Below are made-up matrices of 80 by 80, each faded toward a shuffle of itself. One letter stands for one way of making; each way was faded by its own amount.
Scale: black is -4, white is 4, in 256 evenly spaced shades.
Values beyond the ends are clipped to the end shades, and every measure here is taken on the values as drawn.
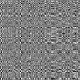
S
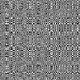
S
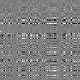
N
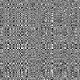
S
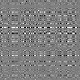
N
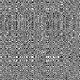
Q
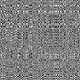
Q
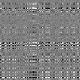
N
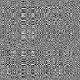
S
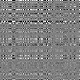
N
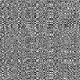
Q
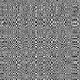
S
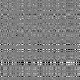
N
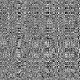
Q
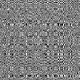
Q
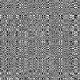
S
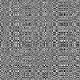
S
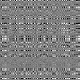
N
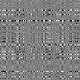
N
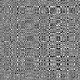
S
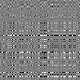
N
